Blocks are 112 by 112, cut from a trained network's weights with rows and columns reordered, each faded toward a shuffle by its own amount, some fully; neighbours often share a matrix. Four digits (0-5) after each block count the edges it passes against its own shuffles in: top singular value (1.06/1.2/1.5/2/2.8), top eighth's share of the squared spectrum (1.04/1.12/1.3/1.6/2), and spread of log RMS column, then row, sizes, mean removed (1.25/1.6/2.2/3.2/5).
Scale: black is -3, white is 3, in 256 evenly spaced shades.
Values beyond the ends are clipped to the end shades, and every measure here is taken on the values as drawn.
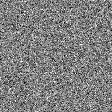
2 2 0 0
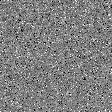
1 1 0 0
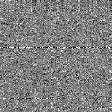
4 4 2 3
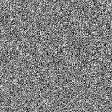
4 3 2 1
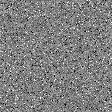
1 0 0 0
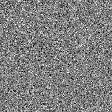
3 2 1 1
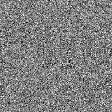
3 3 1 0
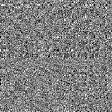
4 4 2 3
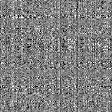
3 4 1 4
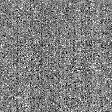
2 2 0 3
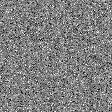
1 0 0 0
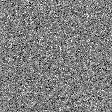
1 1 0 0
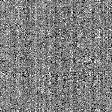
3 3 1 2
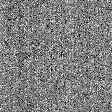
2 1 0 1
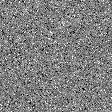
0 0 0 0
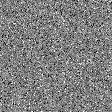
0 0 0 0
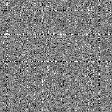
4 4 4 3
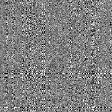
4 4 4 2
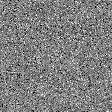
0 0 0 0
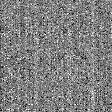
3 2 0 2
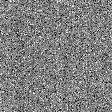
0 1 0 0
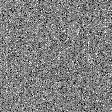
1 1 0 0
